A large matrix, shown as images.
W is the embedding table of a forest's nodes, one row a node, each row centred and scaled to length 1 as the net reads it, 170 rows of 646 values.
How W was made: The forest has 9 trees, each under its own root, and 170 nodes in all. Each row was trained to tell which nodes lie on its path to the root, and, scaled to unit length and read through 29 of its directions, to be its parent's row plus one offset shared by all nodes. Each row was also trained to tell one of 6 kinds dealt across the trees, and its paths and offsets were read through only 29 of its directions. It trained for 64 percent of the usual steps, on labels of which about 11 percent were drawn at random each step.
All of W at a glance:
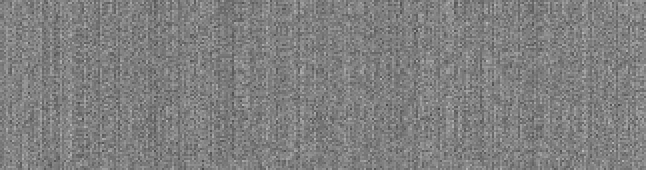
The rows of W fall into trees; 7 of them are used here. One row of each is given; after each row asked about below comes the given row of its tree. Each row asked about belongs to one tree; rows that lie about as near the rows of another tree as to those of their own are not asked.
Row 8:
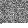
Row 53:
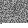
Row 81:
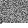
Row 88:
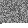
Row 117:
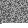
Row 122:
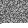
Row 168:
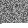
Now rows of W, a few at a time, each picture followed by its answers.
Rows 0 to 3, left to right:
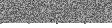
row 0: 81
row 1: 168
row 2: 117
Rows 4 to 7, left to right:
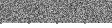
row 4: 81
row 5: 81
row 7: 168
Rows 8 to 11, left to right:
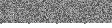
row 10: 168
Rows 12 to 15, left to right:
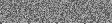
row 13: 81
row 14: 81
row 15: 117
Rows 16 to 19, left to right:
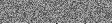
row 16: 168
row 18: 117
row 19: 81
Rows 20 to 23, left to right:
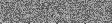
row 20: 88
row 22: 8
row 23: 53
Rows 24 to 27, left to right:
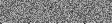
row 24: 88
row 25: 168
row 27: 81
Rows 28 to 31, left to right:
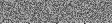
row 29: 88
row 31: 117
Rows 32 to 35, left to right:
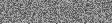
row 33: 53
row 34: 122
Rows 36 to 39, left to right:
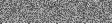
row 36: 81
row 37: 168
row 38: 53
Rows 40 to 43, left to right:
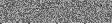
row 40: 88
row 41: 81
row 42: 168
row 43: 168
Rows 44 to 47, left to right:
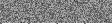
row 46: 8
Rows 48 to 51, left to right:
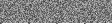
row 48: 81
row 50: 8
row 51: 117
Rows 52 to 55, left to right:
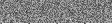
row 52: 53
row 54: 53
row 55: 81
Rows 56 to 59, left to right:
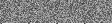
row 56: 8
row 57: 168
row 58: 53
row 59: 117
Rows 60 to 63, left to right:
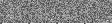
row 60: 53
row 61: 81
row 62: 53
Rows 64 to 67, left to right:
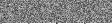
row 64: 8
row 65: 168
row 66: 117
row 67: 8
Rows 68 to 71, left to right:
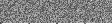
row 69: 8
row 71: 81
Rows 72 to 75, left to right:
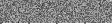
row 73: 81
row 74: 81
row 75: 168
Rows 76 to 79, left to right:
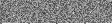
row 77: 53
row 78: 117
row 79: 168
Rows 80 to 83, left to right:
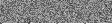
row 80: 88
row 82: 81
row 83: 53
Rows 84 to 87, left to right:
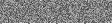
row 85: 168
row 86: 168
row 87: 168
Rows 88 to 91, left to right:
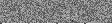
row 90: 53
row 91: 88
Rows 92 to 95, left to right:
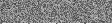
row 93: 168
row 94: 122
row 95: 53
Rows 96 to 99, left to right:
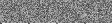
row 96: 88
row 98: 88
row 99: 8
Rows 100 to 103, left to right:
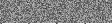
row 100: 8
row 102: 117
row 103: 8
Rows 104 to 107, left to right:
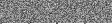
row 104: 8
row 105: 8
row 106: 81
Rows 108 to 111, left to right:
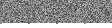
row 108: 53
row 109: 81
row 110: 81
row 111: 117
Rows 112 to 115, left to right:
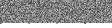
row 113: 168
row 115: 81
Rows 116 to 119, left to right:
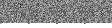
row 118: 122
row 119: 122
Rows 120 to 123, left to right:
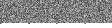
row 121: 81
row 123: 8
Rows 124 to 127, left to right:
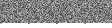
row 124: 81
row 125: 117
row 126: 81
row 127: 81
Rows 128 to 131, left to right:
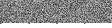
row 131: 122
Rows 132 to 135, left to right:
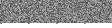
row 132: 53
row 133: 81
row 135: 81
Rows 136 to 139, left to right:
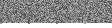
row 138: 168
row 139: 53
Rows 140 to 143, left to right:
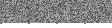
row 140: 53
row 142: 8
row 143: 117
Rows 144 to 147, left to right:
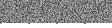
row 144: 168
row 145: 53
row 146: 81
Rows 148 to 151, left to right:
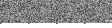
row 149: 168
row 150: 117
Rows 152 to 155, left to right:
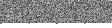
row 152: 53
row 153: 168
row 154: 122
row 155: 168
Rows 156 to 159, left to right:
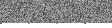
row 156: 81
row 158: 168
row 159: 53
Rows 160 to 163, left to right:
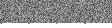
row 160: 8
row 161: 8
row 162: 168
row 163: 81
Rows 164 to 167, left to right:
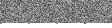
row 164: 8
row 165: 168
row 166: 168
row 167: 88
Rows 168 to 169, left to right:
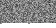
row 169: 53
